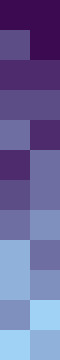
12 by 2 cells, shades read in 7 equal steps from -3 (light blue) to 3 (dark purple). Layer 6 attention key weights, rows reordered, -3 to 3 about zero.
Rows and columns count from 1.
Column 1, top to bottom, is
3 1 2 1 0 2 1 0 -2 -2 -1 -3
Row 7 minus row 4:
0 -1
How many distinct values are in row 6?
2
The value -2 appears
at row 9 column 1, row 10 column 1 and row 12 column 2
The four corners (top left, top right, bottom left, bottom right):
3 3 -3 -2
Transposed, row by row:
3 1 2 1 0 2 1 0 -2 -2 -1 -3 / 3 3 2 1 2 0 0 -1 0 -1 -3 -2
